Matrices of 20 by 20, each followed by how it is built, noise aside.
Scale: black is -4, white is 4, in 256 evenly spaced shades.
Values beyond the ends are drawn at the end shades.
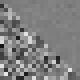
lower triangular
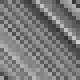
Toeplitz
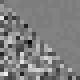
lower triangular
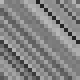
Toeplitz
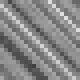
Toeplitz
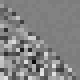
lower triangular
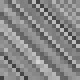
Toeplitz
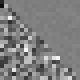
lower triangular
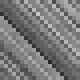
Toeplitz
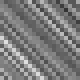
Toeplitz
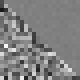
lower triangular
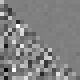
lower triangular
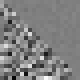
lower triangular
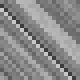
Toeplitz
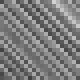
Toeplitz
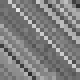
Toeplitz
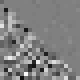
lower triangular
